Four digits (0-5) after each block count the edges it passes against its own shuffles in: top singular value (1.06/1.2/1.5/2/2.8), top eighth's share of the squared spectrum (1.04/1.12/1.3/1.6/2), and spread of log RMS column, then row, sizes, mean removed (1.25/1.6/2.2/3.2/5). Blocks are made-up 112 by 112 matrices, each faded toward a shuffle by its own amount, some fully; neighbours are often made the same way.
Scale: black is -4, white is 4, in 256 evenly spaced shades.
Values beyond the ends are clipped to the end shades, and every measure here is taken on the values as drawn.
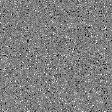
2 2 2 2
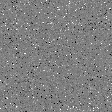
2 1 0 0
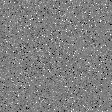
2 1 0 0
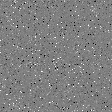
2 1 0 0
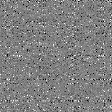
4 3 2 2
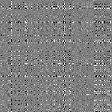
5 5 4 4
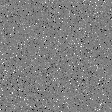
0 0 0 0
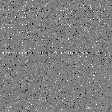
3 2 1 1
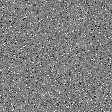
0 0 0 0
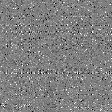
4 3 1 2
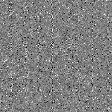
4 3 2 1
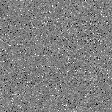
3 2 1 0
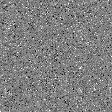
3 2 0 0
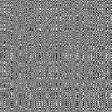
5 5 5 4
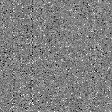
3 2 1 0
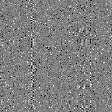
4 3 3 0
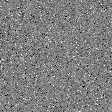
0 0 0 0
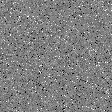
0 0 0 0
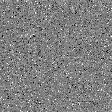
3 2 0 0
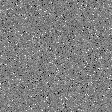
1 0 0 0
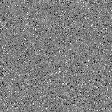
3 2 1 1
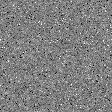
0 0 0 0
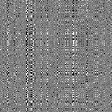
5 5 4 3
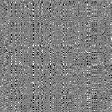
5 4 3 2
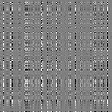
5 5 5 4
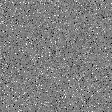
2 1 0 0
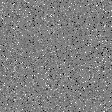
2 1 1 0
